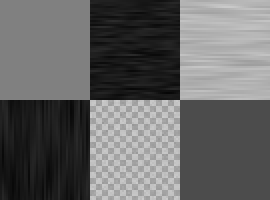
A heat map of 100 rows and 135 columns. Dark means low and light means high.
The table splits into 2 rows of 3 panels. Panel 1,1: middling, flat. Panel 1,2: very low, streaked across, faint in contrast. Panel 1,3: high, streaked across, faint in contrast. Panel 2,1: very low, streaked downward, faint in contrast. Panel 2,2: high, checkered. Panel 2,3: low, flat.
